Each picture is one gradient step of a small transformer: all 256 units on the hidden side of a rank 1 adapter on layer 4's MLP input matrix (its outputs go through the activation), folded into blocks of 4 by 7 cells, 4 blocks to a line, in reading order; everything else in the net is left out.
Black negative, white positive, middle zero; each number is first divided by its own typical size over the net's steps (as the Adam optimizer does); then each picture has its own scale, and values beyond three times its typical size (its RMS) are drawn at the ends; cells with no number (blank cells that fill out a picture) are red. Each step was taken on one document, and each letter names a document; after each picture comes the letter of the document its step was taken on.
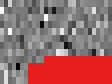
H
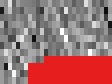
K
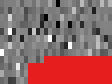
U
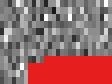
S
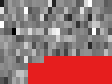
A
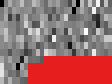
S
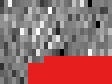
H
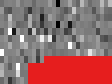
U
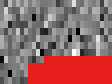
S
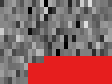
H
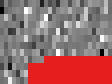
A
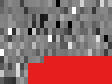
U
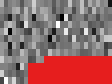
S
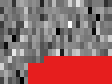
A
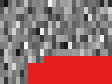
K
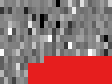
U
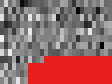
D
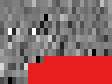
U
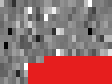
H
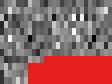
D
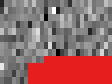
H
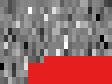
H
